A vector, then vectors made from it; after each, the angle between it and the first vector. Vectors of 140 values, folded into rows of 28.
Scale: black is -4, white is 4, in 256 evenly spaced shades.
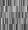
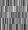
nearly parallel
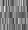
partly aligned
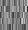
partly aligned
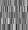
partly aligned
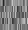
partly aligned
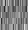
nearly opposite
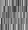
nearly opposite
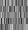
partly opposed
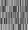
partly opposed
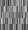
nearly parallel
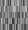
nearly parallel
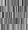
partly opposed
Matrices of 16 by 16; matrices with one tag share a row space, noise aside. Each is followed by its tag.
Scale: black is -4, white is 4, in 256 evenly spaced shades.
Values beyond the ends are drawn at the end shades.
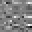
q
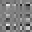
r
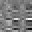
q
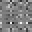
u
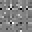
u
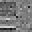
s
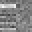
s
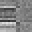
s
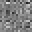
r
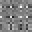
u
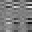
q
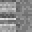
s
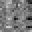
q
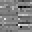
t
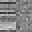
s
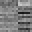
t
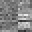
t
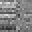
s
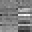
t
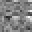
q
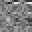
q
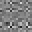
u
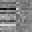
s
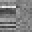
s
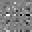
r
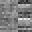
t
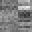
t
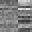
t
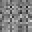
u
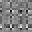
u
